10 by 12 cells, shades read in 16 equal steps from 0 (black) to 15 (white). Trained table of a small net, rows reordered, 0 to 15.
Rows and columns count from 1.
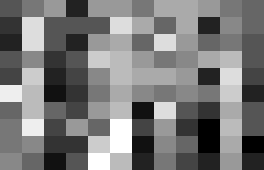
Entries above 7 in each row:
6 5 5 7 7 6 5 5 5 4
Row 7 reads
6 11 6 4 9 11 1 13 5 3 10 5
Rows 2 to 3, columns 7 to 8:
10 6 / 6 13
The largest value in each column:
14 14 9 9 15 15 10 13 10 10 13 6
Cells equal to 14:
2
